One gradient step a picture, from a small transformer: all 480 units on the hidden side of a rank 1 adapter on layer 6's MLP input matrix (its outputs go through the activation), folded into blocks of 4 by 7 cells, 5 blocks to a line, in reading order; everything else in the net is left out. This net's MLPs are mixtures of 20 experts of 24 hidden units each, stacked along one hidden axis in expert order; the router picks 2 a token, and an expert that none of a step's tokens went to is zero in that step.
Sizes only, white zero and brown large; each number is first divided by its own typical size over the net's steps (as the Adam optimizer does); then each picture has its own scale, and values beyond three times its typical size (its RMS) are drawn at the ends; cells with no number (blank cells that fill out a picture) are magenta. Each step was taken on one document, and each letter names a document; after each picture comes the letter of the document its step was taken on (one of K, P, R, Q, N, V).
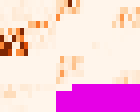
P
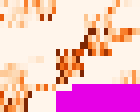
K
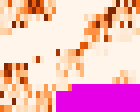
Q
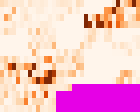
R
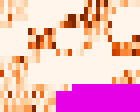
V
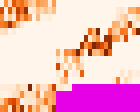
K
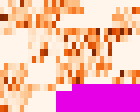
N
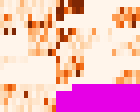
N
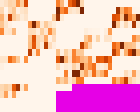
P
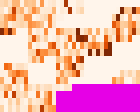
N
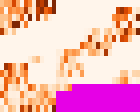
Q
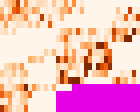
N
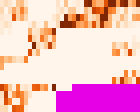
V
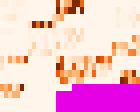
P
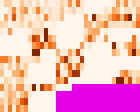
R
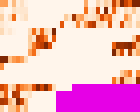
V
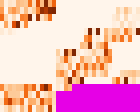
K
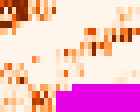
Q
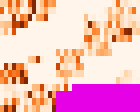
K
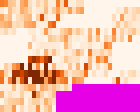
N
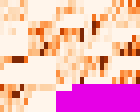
V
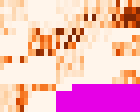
V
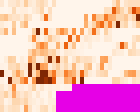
R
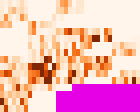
N
